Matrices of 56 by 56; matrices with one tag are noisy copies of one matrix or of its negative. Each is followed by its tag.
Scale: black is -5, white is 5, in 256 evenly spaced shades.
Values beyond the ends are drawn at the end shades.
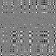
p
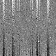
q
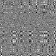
p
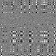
p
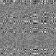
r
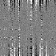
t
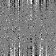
t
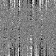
t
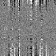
t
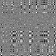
p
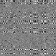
r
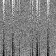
q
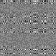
r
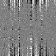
t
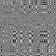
p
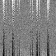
q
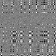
p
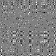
p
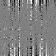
t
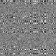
r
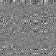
r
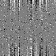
t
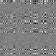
r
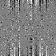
t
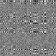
r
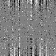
t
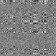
r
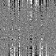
t
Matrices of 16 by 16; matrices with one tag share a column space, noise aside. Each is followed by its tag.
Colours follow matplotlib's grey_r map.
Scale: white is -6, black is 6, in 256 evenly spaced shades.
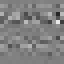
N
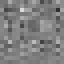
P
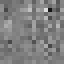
P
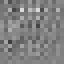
P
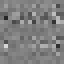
N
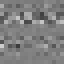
N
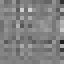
P
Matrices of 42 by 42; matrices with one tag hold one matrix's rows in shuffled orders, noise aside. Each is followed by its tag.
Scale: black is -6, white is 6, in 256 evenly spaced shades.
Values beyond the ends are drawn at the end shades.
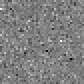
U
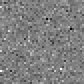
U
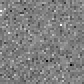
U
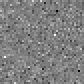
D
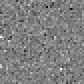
U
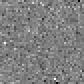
D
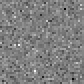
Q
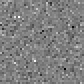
Q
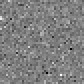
U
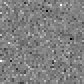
U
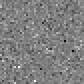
Q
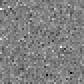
U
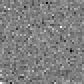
U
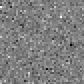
U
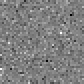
U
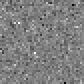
Q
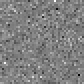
D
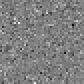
Q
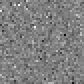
Q
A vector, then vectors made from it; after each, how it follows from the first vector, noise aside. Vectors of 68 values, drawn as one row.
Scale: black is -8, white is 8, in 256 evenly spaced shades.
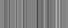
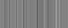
shrunk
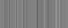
shrunk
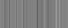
shrunk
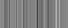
copied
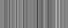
copied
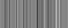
copied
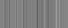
shrunk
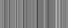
copied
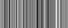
scaled up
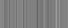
shrunk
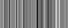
scaled up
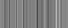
copied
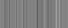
shrunk
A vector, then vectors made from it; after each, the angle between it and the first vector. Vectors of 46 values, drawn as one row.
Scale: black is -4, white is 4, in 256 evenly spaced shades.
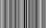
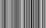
partly aligned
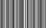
nearly opposite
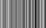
partly aligned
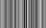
nearly parallel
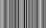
nearly parallel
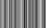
nearly parallel
